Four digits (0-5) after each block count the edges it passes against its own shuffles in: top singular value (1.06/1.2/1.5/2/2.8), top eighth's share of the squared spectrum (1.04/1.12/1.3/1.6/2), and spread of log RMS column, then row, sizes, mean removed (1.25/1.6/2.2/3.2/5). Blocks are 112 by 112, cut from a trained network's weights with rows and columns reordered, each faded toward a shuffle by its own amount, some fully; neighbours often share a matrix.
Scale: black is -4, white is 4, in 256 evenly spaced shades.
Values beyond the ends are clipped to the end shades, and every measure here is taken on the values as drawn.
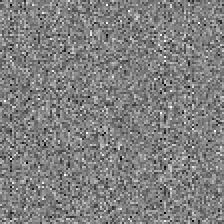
3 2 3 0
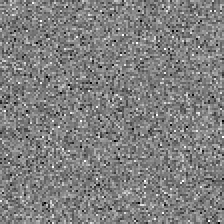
0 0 0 0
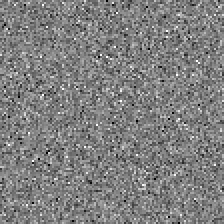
0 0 0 0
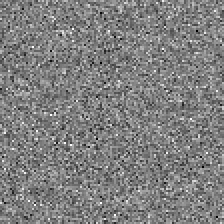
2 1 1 0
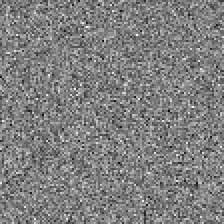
0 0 0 0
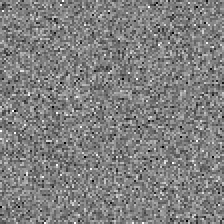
0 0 0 0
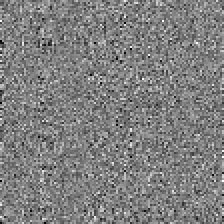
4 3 3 1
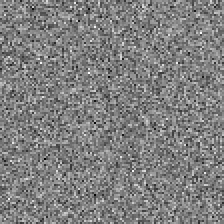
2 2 0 0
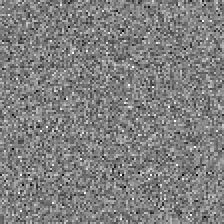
1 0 0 1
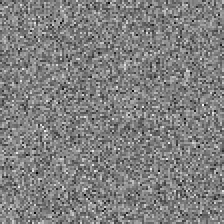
0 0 0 0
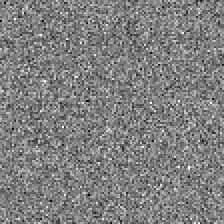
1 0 0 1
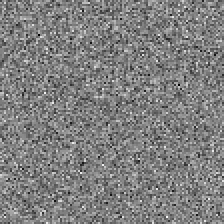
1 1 0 0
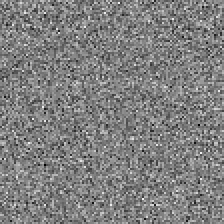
2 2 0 1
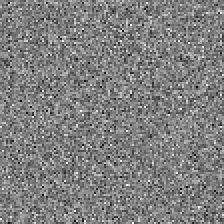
2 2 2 0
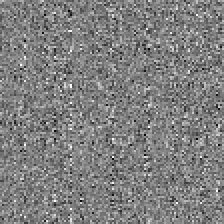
3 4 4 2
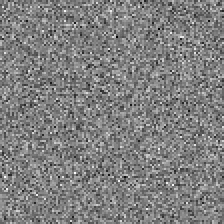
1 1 0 1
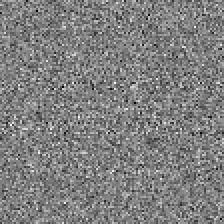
1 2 0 2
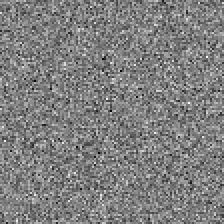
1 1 0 1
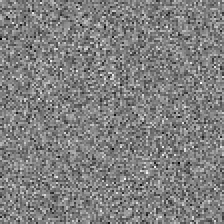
1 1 0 0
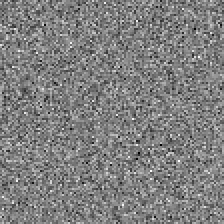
2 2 1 0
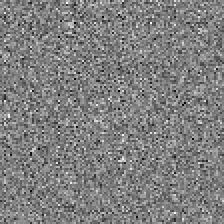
3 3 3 1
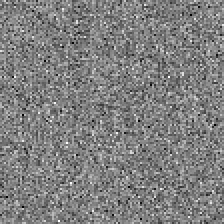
1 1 0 0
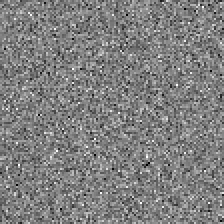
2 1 1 0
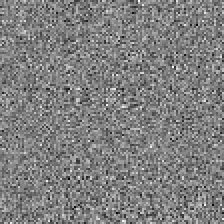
3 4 2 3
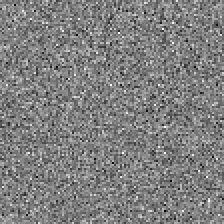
1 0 0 0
